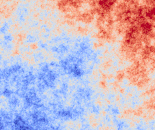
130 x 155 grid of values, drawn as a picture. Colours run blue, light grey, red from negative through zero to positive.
Ninth with the highest average: top right. Lone odd cells: none. Slope: up to the top right. Ninth with the lowest average: bottom left. Average level on the scale: 50%. Odd rows or columns: none.
